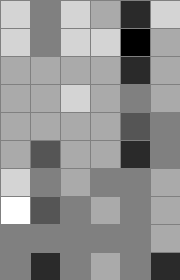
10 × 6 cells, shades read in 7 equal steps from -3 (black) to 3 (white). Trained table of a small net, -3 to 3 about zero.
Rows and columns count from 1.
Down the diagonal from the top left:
2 0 1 1 -1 0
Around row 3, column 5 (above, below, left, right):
-3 0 1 1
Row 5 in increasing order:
-1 0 1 1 1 1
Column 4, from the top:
1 2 1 1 1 1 0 1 0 1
